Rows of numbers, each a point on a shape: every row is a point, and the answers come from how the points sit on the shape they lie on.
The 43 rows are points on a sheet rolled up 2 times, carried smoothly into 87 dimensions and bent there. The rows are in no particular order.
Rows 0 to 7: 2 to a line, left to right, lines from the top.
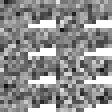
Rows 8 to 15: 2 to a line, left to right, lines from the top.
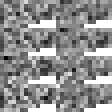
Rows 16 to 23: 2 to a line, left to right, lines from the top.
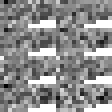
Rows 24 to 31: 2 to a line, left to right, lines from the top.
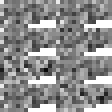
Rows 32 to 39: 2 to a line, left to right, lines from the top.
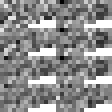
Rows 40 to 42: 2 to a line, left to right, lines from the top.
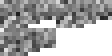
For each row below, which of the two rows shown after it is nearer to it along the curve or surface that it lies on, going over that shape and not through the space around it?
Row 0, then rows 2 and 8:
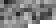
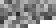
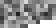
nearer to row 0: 8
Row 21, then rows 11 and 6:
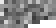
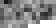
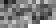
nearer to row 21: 6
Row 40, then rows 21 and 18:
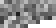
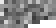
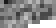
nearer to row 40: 21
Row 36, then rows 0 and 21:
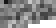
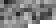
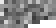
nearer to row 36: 0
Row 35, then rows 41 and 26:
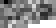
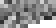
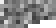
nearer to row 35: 26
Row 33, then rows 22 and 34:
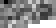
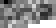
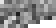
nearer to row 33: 22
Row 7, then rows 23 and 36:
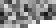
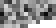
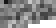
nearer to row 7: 23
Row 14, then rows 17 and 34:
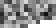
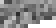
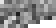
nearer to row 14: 34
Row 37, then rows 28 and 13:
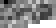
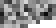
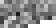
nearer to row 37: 28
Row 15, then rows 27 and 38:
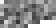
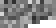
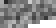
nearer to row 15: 27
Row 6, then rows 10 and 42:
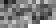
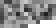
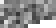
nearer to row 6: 42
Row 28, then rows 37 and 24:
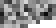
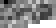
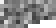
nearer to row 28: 37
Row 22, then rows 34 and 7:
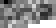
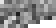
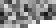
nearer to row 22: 7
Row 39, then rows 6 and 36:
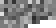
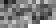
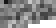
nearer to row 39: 6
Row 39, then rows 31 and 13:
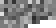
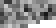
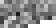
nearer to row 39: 13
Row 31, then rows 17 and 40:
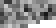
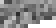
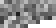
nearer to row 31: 40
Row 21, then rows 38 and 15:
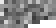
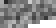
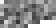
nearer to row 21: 15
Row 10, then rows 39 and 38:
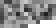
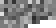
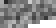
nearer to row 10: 38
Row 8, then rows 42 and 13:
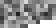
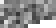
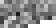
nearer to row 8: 13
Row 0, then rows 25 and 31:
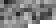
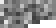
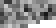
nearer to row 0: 31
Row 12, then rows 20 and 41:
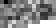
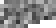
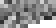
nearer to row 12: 20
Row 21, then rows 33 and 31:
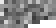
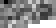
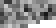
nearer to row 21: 33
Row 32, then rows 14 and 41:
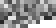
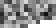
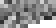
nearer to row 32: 14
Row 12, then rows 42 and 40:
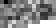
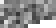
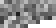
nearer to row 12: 42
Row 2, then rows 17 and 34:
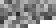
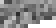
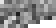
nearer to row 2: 34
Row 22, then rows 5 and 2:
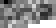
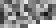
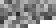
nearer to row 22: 5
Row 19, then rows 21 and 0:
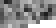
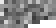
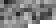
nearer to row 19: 0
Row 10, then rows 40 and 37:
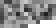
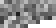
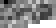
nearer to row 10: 40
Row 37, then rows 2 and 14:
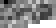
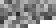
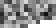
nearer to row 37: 14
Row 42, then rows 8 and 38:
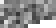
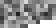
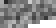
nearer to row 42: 8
